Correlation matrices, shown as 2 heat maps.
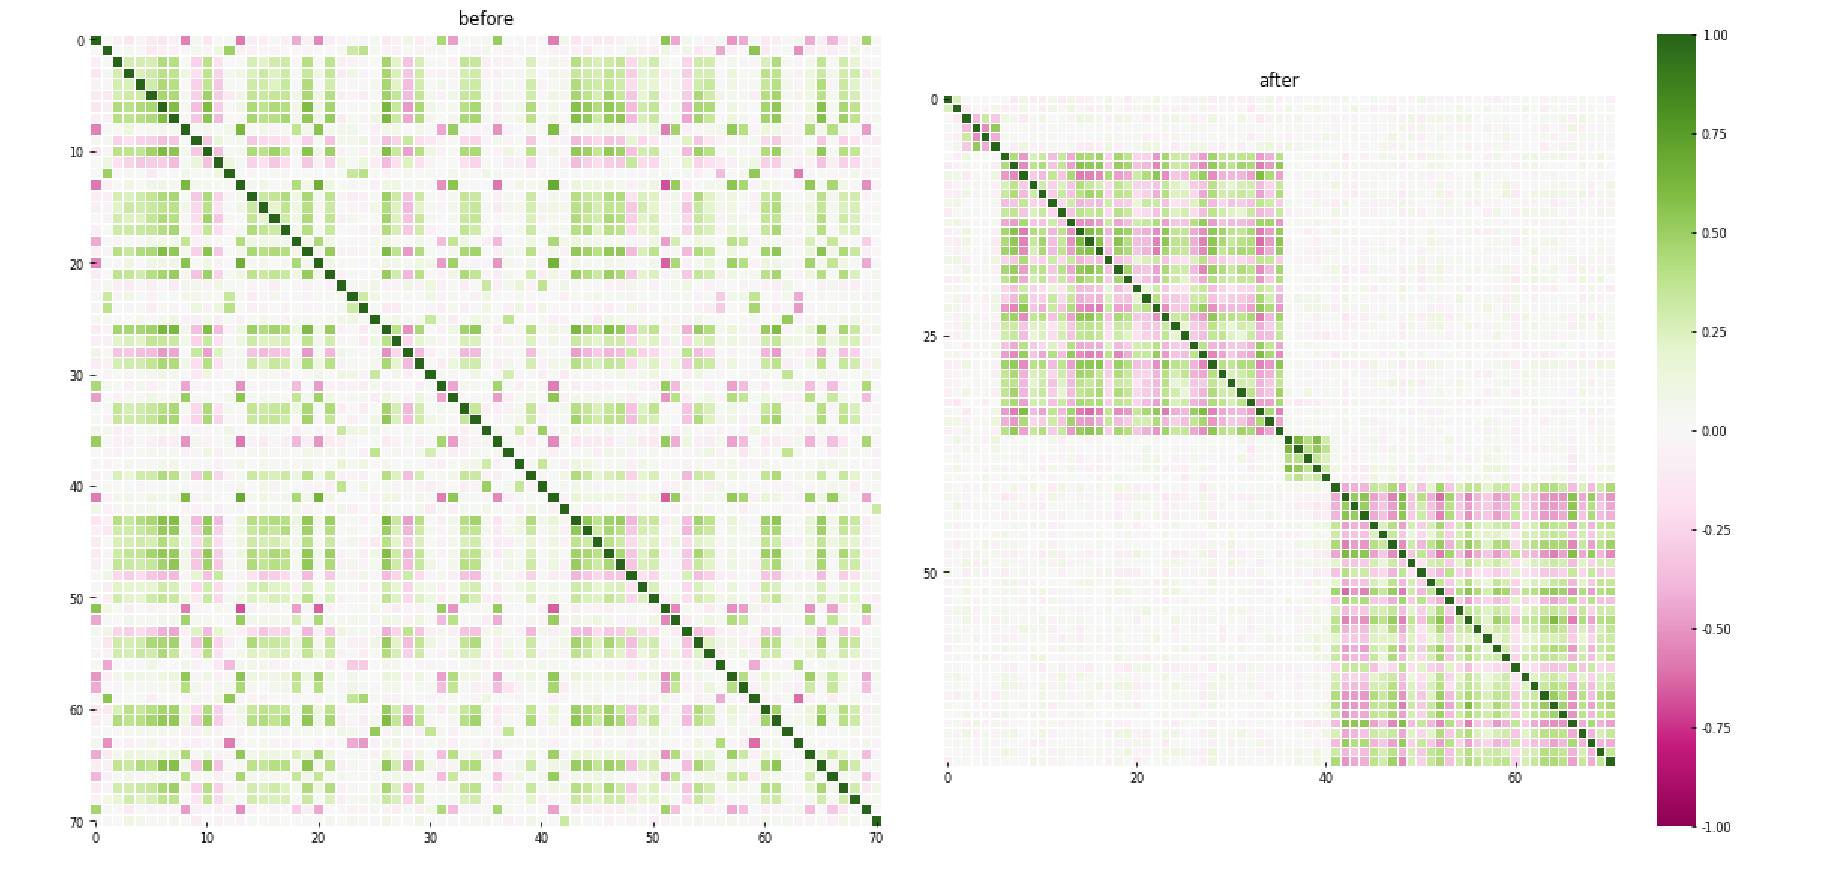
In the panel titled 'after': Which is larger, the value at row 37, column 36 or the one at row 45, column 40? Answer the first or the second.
the first
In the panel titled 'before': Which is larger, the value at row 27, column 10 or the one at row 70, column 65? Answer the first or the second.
the first
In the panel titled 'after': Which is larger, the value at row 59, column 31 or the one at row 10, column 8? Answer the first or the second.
the first
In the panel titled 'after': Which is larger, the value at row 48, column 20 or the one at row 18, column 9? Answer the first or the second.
the second
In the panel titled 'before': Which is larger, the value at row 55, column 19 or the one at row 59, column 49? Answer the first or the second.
the first
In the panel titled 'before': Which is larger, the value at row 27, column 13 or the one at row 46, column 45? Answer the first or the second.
the second
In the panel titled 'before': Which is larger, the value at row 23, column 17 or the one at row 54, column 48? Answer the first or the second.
the first
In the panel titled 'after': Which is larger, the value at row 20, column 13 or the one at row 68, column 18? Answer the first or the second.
the first
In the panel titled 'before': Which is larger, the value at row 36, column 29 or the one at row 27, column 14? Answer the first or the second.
the second
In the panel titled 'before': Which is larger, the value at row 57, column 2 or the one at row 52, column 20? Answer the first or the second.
the second
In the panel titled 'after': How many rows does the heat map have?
71
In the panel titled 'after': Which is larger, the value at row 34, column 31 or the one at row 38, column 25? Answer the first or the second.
the second
